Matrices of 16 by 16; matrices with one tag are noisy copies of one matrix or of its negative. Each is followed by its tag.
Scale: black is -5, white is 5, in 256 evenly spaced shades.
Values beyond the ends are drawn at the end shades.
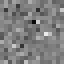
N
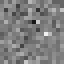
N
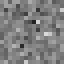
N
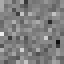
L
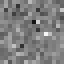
N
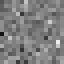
L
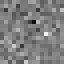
N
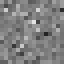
N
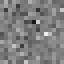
N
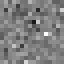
N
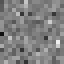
L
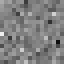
L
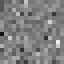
L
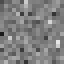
L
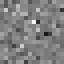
N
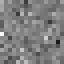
L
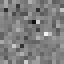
N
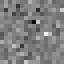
N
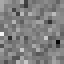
L
